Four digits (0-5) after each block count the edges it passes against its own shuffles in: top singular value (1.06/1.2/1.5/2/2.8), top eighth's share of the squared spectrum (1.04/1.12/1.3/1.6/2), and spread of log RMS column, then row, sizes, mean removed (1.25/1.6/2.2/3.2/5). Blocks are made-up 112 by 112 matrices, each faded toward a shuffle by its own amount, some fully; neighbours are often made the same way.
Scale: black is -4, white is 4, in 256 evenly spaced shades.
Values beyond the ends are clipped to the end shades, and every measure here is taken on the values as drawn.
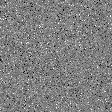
0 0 0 0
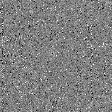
1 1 2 0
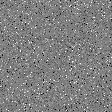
0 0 0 0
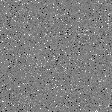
3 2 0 1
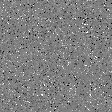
3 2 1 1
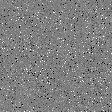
2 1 0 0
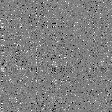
4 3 2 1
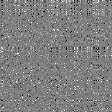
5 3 2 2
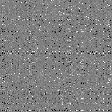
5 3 2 2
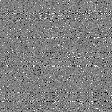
4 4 1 3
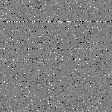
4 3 0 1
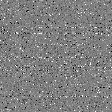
3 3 0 2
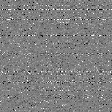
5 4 1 3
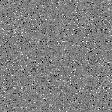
3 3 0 2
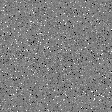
0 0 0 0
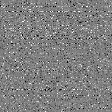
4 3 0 3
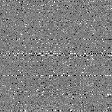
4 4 1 3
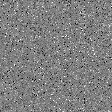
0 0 1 0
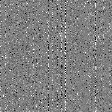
3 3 3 0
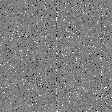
2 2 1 0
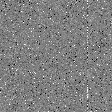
2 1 1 0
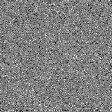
4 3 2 1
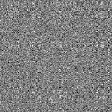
4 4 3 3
